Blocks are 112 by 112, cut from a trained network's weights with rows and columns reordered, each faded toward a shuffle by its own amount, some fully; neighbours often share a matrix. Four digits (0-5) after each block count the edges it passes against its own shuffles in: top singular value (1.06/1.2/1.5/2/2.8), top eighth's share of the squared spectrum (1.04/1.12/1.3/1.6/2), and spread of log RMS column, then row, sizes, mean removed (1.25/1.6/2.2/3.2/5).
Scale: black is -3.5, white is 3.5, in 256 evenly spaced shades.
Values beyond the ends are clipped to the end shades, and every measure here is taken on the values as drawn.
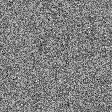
2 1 0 0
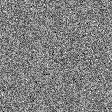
0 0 0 0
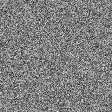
0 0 0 0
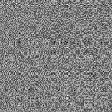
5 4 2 3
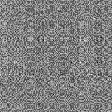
5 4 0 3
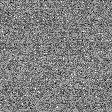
2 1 0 0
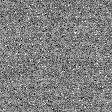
2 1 0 0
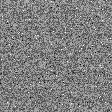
1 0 0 0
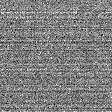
4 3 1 2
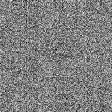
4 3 0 1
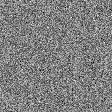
2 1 0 0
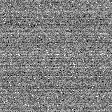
4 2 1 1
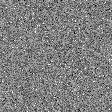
0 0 0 0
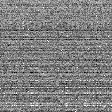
5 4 2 3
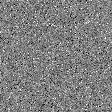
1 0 0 0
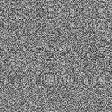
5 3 0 2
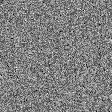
0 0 0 0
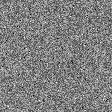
1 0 0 0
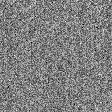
2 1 0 0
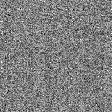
3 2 0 1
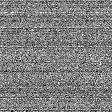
4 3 1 2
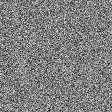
2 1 0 0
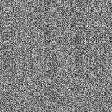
4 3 0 2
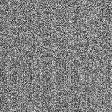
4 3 0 1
